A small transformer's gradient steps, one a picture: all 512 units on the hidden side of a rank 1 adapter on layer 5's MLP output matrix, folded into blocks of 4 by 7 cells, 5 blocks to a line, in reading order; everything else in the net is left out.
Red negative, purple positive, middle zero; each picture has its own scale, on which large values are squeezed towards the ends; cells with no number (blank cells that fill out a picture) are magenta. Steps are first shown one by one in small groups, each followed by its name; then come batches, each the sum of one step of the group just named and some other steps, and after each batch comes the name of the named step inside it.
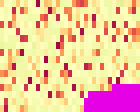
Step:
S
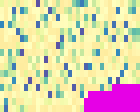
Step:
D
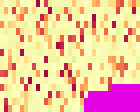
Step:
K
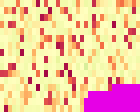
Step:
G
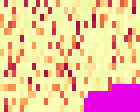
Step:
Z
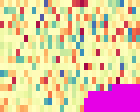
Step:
S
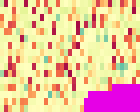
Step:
Z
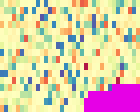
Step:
S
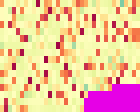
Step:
S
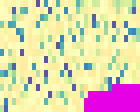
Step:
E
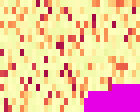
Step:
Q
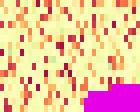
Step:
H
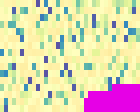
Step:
E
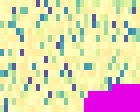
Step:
E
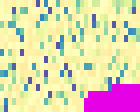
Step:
E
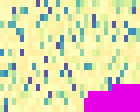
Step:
E
